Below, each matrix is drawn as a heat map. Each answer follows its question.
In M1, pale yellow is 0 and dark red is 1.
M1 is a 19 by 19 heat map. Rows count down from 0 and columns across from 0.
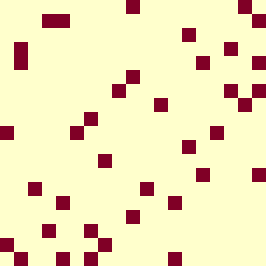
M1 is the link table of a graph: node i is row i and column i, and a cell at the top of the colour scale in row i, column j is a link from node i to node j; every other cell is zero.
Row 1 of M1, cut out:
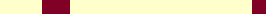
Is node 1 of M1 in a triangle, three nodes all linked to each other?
yes
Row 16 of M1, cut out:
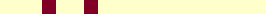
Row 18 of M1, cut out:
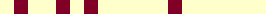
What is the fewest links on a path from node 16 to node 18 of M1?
2
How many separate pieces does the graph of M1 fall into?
3
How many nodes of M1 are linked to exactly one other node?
6
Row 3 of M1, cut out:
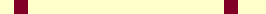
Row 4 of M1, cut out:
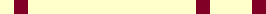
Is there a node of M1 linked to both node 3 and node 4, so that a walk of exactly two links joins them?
yes
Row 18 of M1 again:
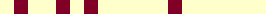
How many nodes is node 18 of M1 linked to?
4
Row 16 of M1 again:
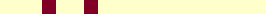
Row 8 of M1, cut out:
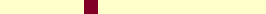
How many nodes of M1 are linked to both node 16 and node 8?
1
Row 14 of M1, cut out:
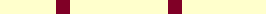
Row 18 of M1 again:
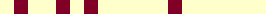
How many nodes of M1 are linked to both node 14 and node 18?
2
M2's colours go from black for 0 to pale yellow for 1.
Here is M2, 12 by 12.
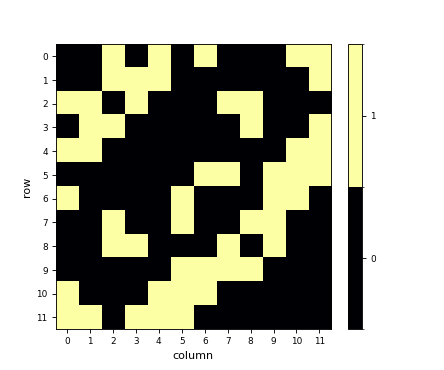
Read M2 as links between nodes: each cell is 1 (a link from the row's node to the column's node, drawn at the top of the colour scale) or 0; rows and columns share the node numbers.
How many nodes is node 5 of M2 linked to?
5
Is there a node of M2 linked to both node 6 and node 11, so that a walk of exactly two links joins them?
yes
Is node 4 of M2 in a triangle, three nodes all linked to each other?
yes
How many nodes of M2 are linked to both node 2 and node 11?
3
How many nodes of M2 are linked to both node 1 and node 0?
3
